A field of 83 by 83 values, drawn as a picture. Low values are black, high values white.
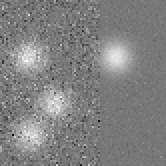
Bumps: four. Seam: vertical, 60% of the way across, the right part calmer. Histogram: skewed, a long tail of high values.
